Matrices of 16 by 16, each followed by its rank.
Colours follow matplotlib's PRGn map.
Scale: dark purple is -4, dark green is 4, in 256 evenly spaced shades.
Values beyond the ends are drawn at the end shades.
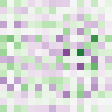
three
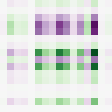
one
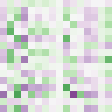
three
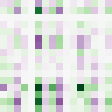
two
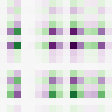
one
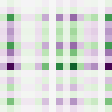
one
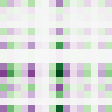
one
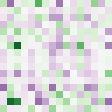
three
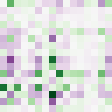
three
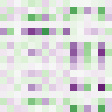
two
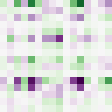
two
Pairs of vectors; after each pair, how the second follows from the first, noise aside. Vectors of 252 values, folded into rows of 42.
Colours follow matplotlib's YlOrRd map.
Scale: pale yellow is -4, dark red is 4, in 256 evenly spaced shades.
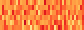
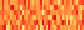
shuffled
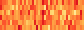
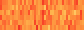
shrunk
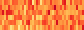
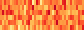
copied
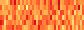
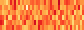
copied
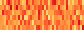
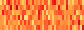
copied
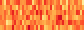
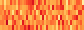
sign-scrambled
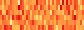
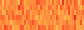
shrunk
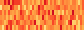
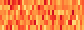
copied
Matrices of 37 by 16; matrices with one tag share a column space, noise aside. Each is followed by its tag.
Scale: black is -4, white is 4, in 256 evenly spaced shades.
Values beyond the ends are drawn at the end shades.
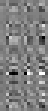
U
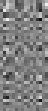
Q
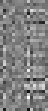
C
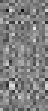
C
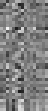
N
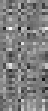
N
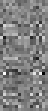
U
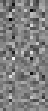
Q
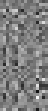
C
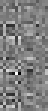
U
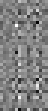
C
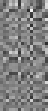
Q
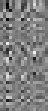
Q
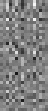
Q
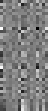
N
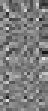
Q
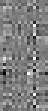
U
